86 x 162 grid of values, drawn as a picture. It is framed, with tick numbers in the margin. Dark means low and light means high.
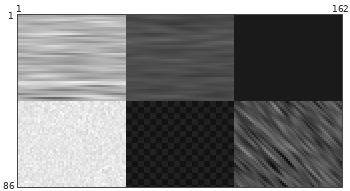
It is made of 2 by 3 panels. Panel 1,1: high, streaked across. Panel 1,2: low, streaked across, faint in contrast. Panel 1,3: very low, flat. Panel 2,1: very high, fine-grained, faint in contrast. Panel 2,2: very low, checkered, faint in contrast. Panel 2,3: low, slanting down to the right.
